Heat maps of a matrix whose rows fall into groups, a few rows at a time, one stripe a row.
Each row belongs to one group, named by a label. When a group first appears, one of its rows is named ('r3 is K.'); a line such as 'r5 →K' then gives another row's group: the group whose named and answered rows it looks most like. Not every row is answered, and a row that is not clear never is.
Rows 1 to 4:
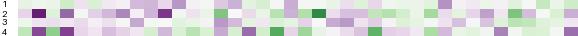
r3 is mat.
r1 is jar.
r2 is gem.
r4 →gem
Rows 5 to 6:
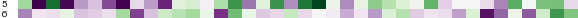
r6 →mat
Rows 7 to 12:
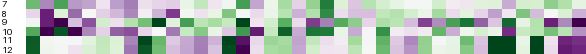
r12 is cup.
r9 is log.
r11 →cup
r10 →gem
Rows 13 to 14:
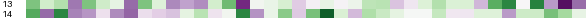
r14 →gem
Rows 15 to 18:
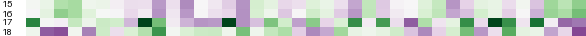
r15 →jar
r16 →jar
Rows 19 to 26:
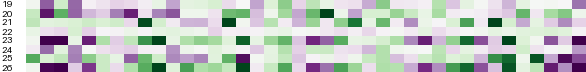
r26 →log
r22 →mat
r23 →log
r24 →gem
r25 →cup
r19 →gem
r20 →gem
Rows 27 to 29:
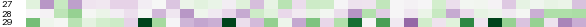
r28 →jar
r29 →cup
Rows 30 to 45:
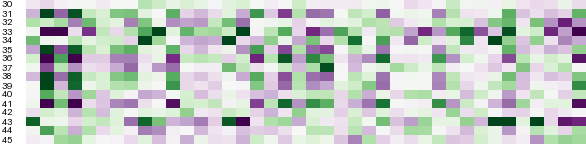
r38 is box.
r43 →cup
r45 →jar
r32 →cup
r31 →box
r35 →box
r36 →gem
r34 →cup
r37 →gem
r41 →gem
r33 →log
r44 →jar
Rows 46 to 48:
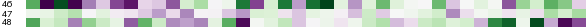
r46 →gem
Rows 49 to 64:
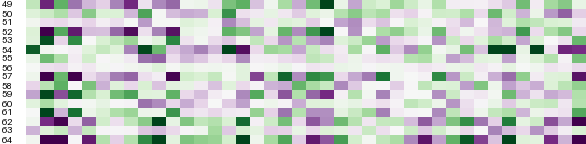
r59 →box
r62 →log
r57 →gem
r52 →gem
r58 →jar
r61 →box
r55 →jar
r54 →cup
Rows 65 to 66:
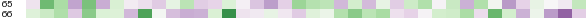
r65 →jar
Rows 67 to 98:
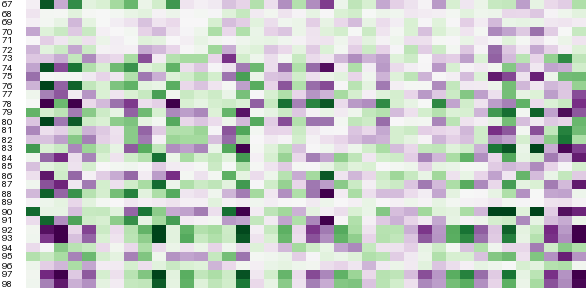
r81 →mat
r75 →mat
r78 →gem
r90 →cup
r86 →gem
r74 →box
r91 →box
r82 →mat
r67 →box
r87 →log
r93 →log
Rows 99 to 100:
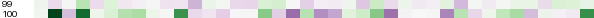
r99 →jar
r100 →box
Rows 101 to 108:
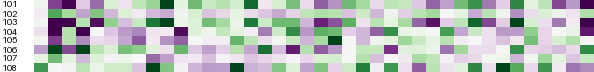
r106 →box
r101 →log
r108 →cup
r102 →jar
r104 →gem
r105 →gem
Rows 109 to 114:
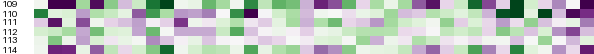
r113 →jar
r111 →gem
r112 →cup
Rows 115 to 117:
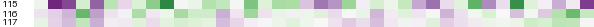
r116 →mat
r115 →log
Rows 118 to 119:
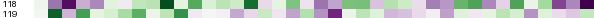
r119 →box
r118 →log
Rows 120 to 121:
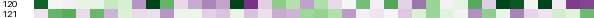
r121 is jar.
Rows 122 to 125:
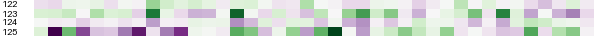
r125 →gem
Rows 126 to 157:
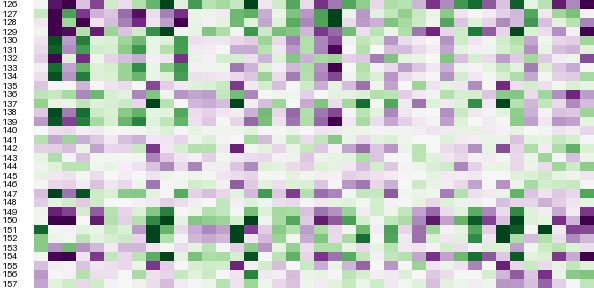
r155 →mat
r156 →mat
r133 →box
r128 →gem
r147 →box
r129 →log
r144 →jar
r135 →mat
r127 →gem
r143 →jar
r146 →mat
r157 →mat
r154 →log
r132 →gem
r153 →gem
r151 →cup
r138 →box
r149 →log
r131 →box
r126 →log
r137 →cup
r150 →log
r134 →box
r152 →cup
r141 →gem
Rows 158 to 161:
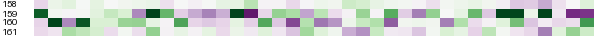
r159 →cup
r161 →jar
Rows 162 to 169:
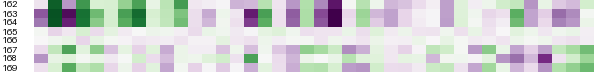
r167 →jar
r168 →mat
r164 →box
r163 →box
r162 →box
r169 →jar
